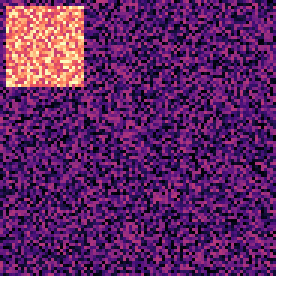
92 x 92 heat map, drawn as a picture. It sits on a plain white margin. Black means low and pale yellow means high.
No regular stripes run through it. In the top left lies a patch that is higher than the rest. Overall the values sit about 30% of the way up the scale. Neither half mirrors the other. The top left is the ninth with the highest average. Most values sit low, with a long tail of high ones.
